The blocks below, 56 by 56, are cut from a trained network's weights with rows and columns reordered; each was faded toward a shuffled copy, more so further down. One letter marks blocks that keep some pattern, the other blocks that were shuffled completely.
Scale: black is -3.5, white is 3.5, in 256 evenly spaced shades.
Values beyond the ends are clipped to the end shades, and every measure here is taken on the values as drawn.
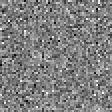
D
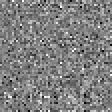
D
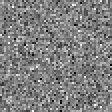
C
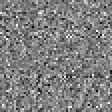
D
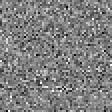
D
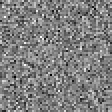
D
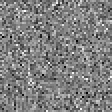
C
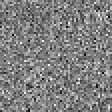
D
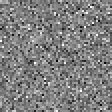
C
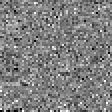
D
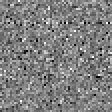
D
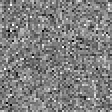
D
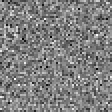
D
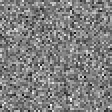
D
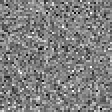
C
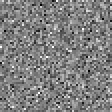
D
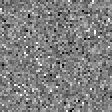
C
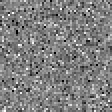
C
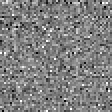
D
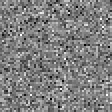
C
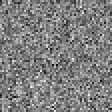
D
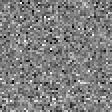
D
